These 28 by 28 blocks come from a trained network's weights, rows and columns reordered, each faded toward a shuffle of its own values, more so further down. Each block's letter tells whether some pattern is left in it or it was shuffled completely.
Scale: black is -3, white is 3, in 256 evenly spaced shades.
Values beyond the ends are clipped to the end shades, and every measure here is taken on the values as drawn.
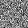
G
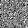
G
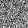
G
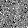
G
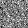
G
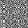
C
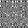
C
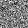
G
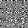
C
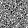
G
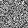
G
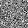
G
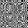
C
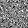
G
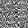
C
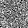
G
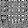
C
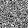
G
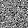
G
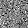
G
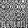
C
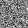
G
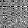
C
